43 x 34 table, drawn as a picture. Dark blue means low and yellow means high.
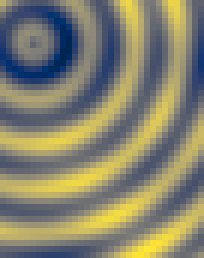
Overall the values sit about 50% of the way up the scale. The top left is the ninth with the lowest average. No lone cell stands out from its neighbours. Rings spread out from the top left. The halves do not mirror each other. No single row or column stands out from its neighbours.
